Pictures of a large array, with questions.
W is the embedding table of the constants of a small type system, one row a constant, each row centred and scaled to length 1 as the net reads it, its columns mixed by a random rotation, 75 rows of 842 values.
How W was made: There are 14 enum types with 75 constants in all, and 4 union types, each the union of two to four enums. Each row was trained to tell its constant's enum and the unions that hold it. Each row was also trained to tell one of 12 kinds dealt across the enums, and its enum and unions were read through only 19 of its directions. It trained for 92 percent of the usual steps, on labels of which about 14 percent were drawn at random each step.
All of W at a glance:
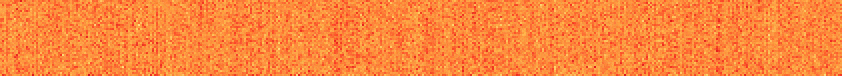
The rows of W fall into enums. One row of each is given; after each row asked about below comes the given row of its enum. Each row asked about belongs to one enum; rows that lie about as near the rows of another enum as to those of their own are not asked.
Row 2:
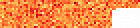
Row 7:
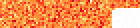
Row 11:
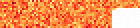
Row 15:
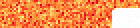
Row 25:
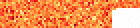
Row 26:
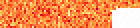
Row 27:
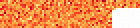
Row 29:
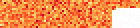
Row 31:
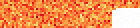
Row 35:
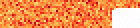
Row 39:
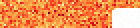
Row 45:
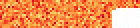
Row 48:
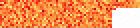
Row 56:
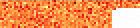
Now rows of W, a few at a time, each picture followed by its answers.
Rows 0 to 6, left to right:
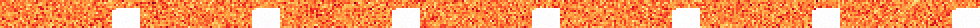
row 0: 39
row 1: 11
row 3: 7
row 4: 48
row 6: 45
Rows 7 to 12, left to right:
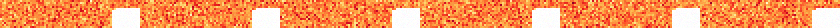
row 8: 39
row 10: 7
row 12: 35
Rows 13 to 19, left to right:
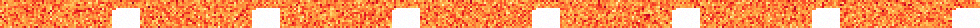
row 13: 45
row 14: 26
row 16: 45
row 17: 35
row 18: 27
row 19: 48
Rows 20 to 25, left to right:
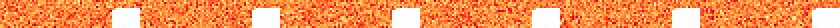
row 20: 15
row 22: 39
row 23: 26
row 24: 26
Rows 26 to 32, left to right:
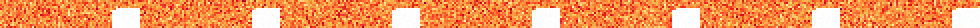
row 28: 39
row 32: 27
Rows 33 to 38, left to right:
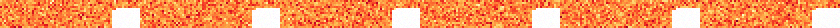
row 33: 56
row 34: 27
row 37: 45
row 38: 35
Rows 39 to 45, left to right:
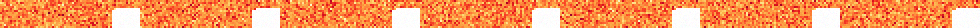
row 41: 39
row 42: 27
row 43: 45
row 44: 7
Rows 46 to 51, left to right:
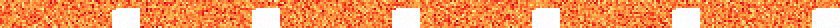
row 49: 35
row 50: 15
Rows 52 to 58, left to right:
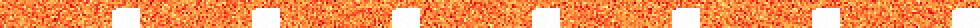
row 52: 31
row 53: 35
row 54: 15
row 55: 29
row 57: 35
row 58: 15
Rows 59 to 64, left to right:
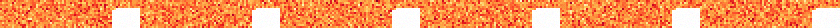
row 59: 7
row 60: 39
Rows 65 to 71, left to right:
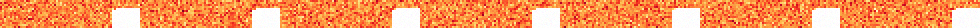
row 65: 56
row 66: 15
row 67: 15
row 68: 48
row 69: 7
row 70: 7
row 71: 48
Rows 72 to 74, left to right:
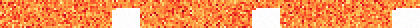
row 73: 45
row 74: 56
